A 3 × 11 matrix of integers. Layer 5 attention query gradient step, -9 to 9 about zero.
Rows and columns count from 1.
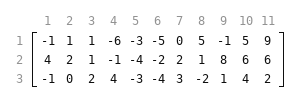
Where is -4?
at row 2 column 5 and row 3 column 6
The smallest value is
-6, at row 1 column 4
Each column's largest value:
4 2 2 4 -3 -2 3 5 8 6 9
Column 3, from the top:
1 1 2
